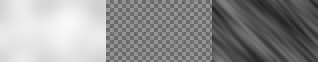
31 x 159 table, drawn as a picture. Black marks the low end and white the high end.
It is made of 1 by 3 panels. Panel 1,1: very high, smooth, faint in contrast. Panel 1,2: middling, checkered. Panel 1,3: low, slanting down to the right.
